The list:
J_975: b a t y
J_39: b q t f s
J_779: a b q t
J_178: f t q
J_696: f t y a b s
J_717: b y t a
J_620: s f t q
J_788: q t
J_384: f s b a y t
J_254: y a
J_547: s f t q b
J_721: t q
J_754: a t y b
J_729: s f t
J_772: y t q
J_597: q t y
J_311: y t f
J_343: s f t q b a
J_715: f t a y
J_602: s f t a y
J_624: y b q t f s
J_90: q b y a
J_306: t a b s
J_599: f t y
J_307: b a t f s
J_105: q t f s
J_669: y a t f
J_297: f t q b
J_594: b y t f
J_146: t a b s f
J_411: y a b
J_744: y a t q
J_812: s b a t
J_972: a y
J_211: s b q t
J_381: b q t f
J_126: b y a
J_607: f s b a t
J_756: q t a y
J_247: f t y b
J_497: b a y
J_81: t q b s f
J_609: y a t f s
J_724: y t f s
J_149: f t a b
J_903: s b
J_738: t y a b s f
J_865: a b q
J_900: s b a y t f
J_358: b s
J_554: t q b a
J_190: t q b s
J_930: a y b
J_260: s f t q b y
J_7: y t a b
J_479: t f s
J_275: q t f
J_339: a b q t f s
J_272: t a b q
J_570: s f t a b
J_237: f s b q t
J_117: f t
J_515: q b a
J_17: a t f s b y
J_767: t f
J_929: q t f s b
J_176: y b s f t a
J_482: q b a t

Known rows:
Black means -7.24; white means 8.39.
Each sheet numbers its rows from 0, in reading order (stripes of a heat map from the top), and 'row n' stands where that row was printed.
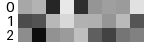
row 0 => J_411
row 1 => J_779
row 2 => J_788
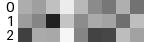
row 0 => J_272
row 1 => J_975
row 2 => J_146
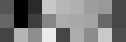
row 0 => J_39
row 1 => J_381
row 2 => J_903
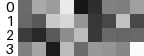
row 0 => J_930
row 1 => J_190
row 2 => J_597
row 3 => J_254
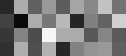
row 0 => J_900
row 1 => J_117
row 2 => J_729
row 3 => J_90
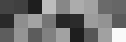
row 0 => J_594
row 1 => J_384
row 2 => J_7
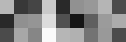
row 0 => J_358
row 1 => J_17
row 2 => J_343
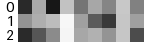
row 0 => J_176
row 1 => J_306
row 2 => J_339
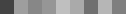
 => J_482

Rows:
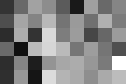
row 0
J_247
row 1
J_515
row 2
J_602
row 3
J_297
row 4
J_669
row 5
J_609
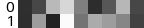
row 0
J_81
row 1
J_260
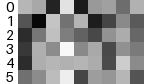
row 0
J_497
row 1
J_721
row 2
J_607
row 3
J_570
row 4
J_812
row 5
J_865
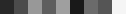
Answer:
J_715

